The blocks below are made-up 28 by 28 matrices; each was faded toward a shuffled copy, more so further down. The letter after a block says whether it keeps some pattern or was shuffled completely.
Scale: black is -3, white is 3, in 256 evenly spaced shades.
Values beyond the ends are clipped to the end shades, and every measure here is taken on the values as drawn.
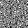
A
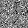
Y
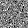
Y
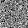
A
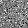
Y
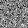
Y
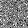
Y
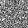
A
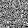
Y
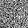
A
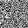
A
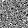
Y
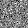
Y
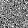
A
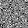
A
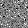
A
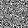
Y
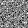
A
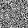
A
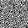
Y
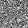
A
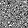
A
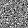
A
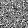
Y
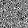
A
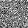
A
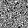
Y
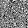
Y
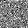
Y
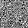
Y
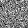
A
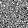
Y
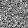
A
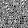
A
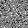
Y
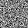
Y
